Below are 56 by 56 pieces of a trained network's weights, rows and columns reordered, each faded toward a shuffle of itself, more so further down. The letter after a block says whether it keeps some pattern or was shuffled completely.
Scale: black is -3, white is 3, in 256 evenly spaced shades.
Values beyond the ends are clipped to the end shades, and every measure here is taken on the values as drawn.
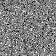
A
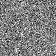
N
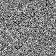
N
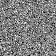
A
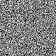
A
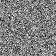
N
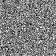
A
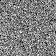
A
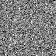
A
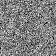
N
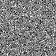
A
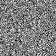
N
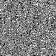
A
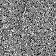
N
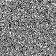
A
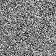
N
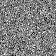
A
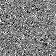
N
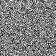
A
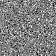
A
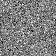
N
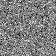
N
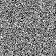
A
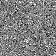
A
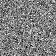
N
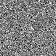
N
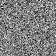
N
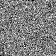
N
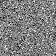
N
